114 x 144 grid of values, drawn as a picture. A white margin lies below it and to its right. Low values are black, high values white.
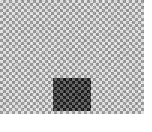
Ninth with the lowest average: bottom middle. Average level on the scale: 70%. Odd patch: lower, in the bottom middle.
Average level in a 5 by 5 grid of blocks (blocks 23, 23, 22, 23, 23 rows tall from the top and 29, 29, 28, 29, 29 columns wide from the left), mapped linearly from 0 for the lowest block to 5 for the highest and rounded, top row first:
55555
55555
55555
54245
54045
